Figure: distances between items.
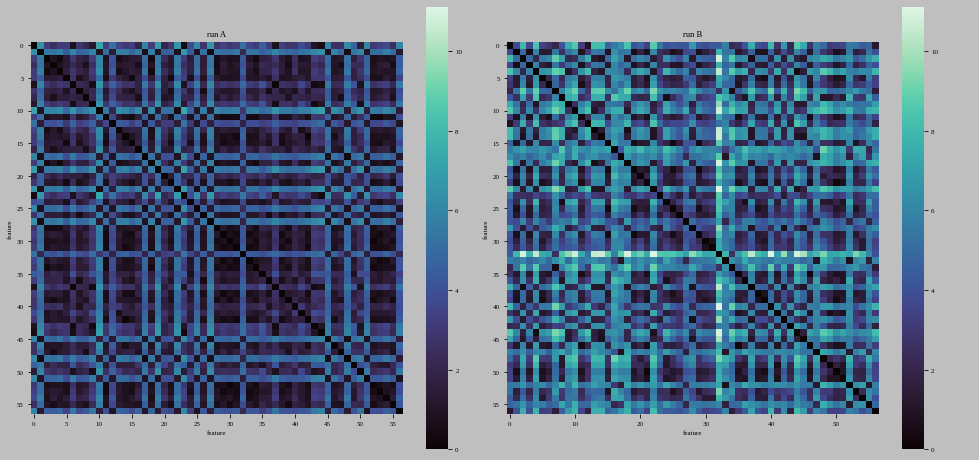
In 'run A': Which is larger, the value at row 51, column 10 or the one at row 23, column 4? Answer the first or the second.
the second
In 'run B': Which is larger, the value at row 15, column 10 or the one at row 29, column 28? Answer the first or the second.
the first
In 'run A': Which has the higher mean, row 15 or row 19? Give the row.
19
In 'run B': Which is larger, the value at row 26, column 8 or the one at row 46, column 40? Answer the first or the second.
the second
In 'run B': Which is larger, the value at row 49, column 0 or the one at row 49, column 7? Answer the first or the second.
the second
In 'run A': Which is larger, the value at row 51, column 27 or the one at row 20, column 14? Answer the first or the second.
the second
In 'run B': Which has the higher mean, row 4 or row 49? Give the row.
4
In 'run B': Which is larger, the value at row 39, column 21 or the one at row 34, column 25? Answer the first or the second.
the second
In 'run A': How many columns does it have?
57
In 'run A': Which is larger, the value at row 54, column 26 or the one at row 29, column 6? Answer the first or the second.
the second
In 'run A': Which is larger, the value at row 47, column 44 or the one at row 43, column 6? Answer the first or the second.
the first
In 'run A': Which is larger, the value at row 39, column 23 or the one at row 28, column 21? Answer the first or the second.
the first
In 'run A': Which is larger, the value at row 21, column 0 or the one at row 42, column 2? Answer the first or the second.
the first
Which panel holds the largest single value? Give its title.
run B
